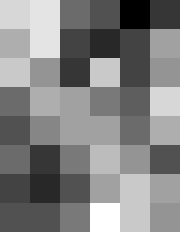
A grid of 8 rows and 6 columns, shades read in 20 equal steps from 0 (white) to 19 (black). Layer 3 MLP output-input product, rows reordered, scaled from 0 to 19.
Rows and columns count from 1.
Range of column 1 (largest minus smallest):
11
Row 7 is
14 16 13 7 4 7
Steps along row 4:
down up up up down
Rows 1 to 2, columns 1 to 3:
3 2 11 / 6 2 14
